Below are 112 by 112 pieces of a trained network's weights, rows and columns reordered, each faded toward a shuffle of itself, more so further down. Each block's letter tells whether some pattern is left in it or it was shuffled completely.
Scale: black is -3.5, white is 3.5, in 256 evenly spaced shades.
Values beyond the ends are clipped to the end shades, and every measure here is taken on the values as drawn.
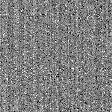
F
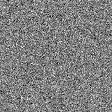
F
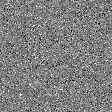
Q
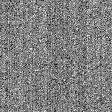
F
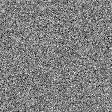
Q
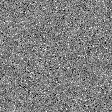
Q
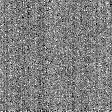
F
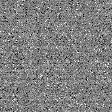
F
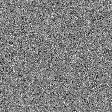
F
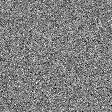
Q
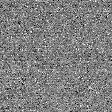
F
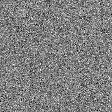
F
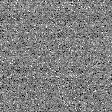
F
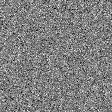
Q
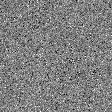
Q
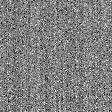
F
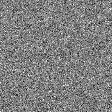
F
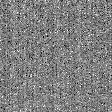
F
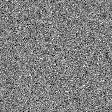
F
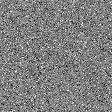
Q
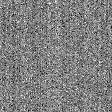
F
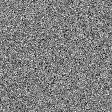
Q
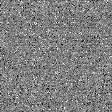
F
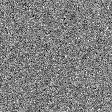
Q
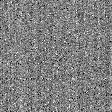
F
